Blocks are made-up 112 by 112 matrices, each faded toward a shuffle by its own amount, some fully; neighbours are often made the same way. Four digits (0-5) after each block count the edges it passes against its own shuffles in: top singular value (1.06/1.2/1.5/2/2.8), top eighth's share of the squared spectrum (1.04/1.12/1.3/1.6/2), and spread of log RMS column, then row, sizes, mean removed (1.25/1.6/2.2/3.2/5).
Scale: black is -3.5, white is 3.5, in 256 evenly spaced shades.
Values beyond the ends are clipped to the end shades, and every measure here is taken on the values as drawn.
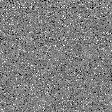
1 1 0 2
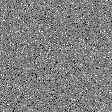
0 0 0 1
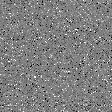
2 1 0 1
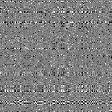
5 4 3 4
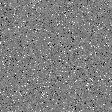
0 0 0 0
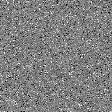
3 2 1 1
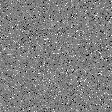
2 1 0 0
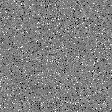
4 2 1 1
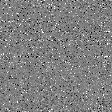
3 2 1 2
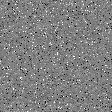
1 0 0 0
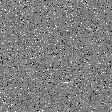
1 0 0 0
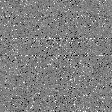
3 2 1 2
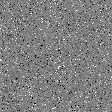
1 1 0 0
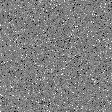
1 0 0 0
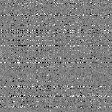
4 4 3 4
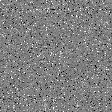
2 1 0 1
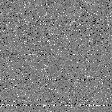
3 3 1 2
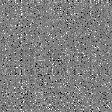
4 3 2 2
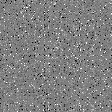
4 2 1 1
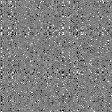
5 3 2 2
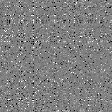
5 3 2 2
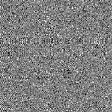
4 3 2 2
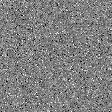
3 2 0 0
